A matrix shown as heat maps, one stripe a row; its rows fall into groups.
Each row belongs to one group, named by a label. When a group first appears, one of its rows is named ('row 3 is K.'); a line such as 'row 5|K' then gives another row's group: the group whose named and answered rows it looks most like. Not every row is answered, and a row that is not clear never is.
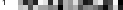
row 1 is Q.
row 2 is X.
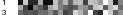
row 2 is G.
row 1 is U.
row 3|U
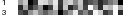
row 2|U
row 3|Q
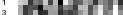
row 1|X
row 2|G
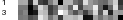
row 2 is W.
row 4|Q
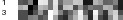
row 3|G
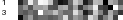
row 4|U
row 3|Q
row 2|W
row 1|Q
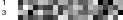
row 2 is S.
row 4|U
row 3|X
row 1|W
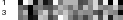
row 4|W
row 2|W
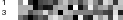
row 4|G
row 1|U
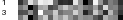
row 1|Q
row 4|X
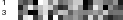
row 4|S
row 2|Q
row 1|Q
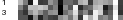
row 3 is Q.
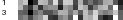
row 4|W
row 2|G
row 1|X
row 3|W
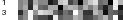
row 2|X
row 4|S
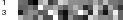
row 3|G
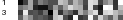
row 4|S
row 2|U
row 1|U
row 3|U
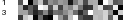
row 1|U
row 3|U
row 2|Q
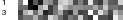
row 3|S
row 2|W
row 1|U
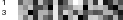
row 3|X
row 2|S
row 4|S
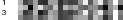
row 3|G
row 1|G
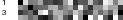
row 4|S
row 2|G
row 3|Q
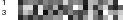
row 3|U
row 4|U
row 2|S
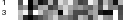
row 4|G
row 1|U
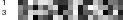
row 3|Q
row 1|Q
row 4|S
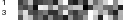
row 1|U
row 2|Q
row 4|U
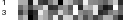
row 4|X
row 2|W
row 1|X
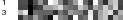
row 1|G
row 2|G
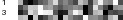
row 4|X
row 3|Q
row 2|Q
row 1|G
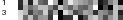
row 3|X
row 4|S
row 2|W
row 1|X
